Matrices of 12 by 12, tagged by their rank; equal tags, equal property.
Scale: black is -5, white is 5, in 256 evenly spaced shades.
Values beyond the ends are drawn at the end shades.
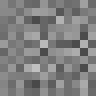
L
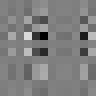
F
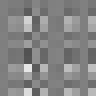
F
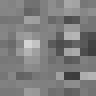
L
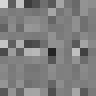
L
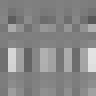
F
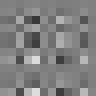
F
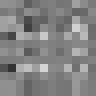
L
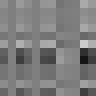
F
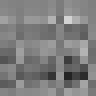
L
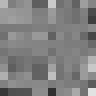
L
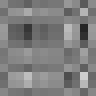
F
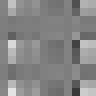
F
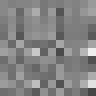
L
